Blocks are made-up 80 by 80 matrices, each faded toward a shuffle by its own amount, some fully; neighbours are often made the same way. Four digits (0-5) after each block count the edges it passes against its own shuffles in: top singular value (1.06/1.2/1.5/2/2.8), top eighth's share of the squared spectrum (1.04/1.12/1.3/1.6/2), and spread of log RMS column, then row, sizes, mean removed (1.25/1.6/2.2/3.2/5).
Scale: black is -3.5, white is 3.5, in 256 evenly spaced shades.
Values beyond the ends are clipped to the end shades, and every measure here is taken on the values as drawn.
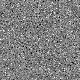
2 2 0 0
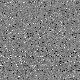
1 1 0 1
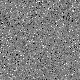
0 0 0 0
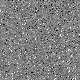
0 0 0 0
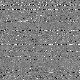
2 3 0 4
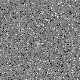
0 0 0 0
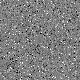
0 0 0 0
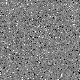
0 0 0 1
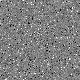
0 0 0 0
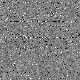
2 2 0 2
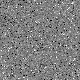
0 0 0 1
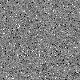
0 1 0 1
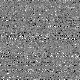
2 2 0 3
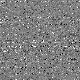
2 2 0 3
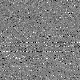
2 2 0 2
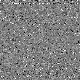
2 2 0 2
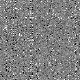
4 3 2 1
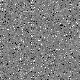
3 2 1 0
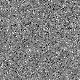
2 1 0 0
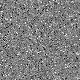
2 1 0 0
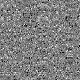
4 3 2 1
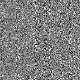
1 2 3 0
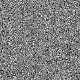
0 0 2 0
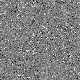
2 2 0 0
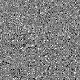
3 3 2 1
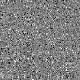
3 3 2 1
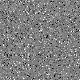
3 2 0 1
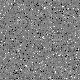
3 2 0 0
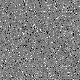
3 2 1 0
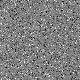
2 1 0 0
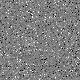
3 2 0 0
